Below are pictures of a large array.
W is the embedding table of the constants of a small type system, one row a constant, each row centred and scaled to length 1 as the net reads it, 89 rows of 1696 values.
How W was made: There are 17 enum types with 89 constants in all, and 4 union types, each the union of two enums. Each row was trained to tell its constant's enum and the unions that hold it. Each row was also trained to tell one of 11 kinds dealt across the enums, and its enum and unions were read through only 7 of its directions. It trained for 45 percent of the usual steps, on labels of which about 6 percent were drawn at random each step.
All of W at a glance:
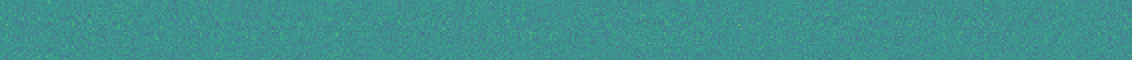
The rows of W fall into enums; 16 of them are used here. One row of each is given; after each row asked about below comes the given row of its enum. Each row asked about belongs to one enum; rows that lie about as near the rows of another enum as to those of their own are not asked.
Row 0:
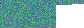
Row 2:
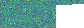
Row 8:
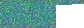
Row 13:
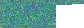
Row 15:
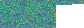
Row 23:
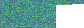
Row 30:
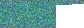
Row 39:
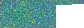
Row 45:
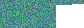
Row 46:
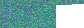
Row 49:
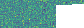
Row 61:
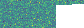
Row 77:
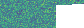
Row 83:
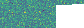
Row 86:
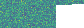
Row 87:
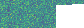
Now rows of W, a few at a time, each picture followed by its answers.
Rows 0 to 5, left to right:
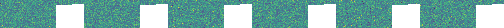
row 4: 2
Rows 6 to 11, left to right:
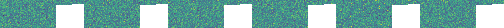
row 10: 86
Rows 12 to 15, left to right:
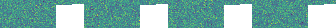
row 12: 0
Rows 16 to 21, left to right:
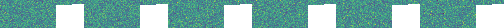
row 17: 0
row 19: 0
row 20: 39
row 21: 15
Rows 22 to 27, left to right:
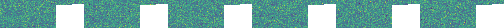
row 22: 77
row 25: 15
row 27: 2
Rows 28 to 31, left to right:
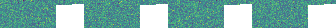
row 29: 86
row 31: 86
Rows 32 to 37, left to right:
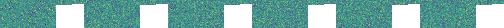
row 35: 77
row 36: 2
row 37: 30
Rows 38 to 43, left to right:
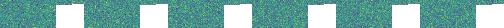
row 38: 30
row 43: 15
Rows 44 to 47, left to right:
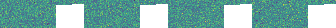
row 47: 61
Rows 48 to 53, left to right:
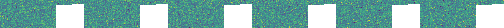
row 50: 2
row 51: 13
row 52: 83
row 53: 30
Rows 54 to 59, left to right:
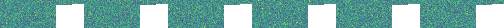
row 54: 0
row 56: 23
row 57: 61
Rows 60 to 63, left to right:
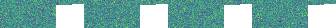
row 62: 15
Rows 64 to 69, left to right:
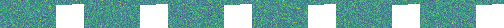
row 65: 49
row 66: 77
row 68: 13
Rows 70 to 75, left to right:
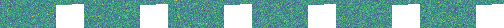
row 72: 61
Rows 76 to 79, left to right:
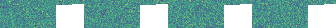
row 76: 30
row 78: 86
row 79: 49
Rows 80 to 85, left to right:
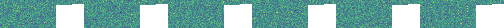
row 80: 77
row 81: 86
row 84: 77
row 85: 2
